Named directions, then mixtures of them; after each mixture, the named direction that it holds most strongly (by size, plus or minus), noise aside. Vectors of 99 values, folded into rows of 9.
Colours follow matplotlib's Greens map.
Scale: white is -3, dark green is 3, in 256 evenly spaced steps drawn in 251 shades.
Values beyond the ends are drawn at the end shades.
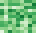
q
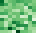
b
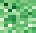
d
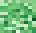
b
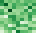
d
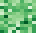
q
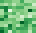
q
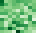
b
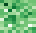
d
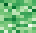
d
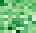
b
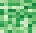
q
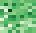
d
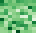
b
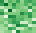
d
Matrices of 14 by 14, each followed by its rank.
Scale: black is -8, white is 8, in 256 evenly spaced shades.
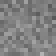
full rank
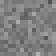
full rank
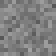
full rank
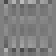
one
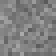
full rank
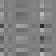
one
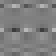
one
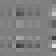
one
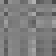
one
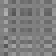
one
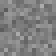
full rank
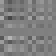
one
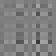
one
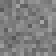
full rank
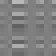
one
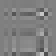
one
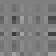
one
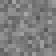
full rank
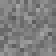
full rank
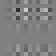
one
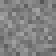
full rank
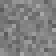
full rank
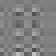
one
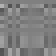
one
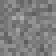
full rank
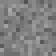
full rank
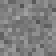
full rank
